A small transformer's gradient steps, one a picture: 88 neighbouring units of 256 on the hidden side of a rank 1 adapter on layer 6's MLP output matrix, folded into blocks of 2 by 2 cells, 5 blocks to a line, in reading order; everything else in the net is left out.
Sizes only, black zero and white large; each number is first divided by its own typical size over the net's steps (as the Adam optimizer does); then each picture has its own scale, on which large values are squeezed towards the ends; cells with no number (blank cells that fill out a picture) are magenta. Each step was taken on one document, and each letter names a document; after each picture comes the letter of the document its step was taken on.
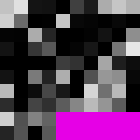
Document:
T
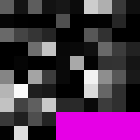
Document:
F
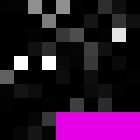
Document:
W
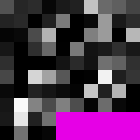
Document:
F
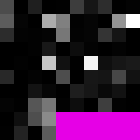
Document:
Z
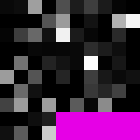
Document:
Z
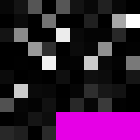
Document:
Z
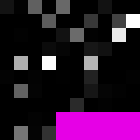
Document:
W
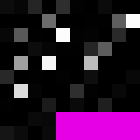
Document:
W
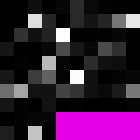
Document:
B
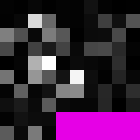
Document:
B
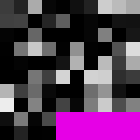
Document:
F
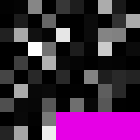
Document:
Z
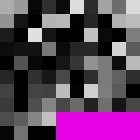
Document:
T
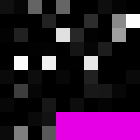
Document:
W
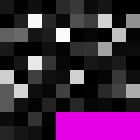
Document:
B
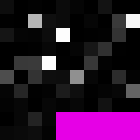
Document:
B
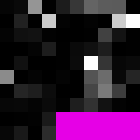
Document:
Z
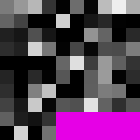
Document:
F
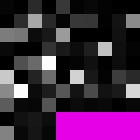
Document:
B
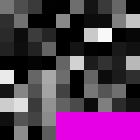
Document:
F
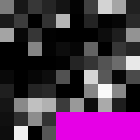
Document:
F
